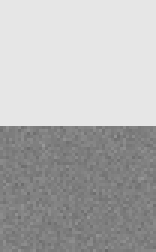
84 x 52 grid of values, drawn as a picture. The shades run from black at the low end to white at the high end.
It is made of 2 by 1 panels. Panel 1,1: very high, flat. Panel 2,1: middling, fine-grained, faint in contrast.
